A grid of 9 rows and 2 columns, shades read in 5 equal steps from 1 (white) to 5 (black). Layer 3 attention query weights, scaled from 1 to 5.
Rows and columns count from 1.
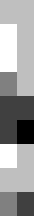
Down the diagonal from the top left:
2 2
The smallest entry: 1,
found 3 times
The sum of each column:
21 25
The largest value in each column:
4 5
